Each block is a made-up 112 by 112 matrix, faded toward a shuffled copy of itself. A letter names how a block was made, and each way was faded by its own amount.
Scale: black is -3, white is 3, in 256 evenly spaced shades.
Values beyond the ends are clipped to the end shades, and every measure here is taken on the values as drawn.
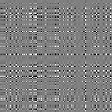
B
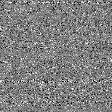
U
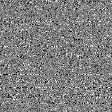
U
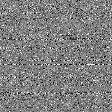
U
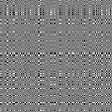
B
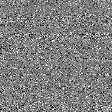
U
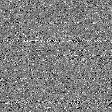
U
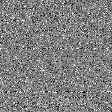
U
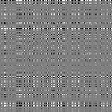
B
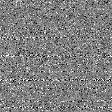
U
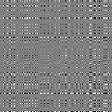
B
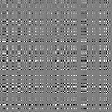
B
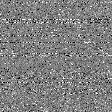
U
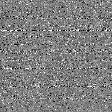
U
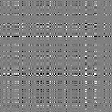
B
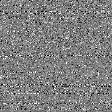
U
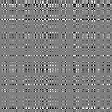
B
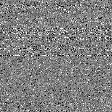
U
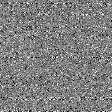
U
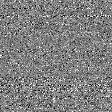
U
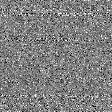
U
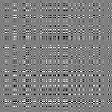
B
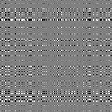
B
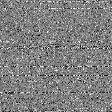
U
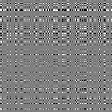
B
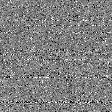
U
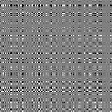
B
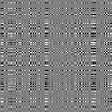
B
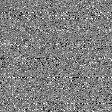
U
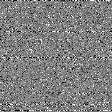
U
